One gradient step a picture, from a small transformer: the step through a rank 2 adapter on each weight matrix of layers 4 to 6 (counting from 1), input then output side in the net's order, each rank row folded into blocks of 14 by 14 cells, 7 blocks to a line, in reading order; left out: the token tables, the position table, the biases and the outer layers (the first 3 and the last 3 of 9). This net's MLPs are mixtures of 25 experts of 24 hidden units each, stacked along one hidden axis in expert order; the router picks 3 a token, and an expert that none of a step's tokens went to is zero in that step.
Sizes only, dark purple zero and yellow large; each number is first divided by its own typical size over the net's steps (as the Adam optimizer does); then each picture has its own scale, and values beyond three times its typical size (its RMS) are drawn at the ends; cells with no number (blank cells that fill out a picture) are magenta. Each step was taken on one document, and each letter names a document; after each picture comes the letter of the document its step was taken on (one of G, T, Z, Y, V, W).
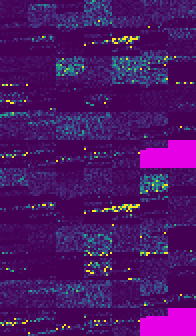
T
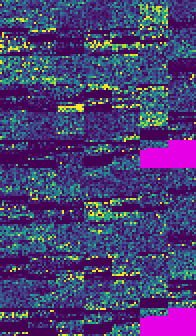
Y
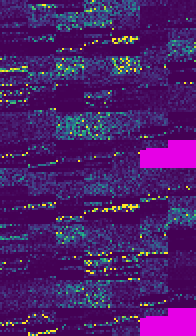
T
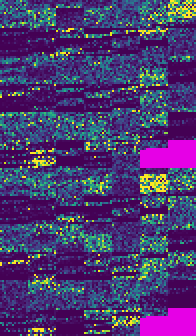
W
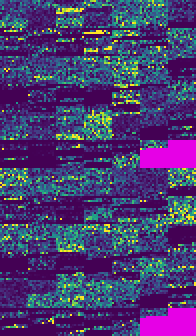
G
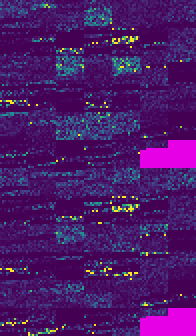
T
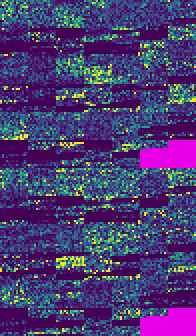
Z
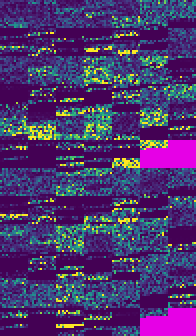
G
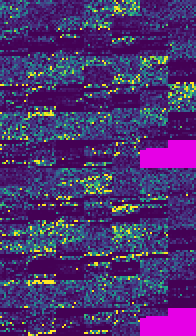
T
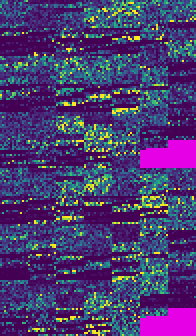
W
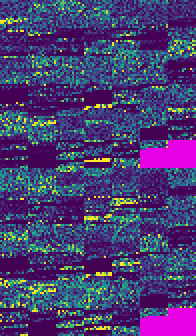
G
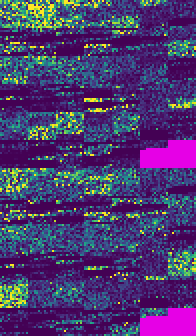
Y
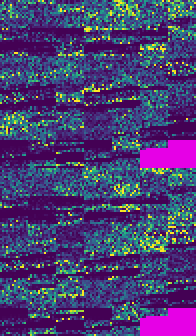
Z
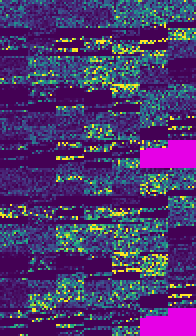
G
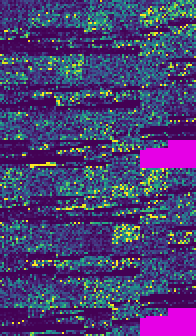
Z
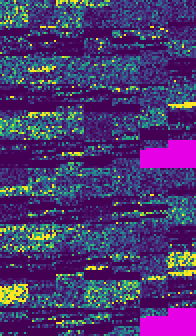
Y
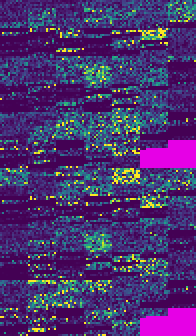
W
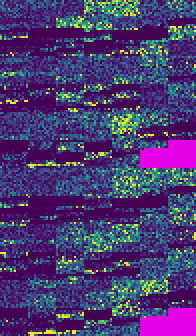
Z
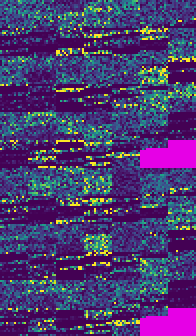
W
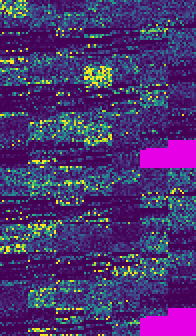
W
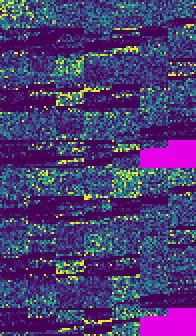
Z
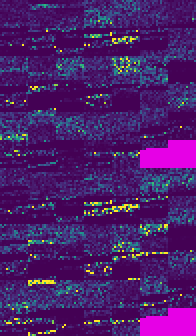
T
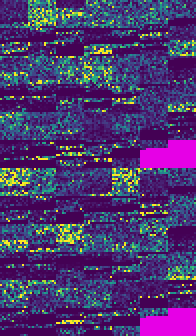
Y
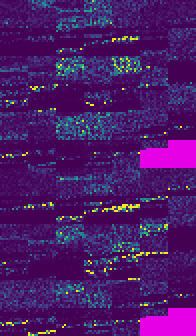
T
